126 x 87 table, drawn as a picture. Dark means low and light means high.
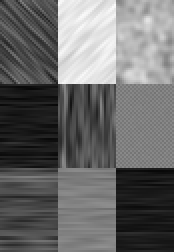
The table splits into 3 rows of 3 panels. Panel 1,1: low, slanting down to the right. Panel 1,2: very high, slanting up to the right, faint in contrast. Panel 1,3: high, blotchy. Panel 2,1: very low, streaked across, faint in contrast. Panel 2,2: low, streaked downward. Panel 2,3: middling, checkered, faint in contrast. Panel 3,1: low, streaked across. Panel 3,2: middling, streaked across, faint in contrast. Panel 3,3: very low, streaked across, faint in contrast.
